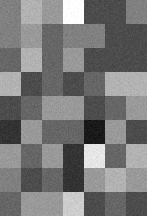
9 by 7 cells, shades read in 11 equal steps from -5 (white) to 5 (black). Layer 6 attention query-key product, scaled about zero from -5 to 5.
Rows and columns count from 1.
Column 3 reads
-1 1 1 1 -1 1 -1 1 -1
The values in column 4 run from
-5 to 3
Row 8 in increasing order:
-2 -1 -1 0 1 2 3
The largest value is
4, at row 6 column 5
